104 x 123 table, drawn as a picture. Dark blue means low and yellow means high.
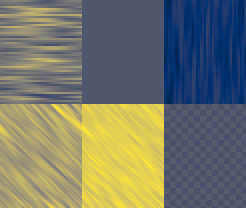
The table splits into 2 rows of 3 panels. Panel 1,1: middling, streaked across, strong in contrast. Panel 1,2: low, flat. Panel 1,3: very low, streaked downward, faint in contrast. Panel 2,1: high, slanting down to the right. Panel 2,2: very high, slanting down to the right, faint in contrast. Panel 2,3: low, checkered, faint in contrast.
